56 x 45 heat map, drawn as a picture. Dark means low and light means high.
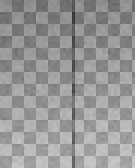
Odd lines: column 25. Grain: checkered. Average level on the scale: 60%. Histogram: bell-shaped. Slope: up to the bottom.
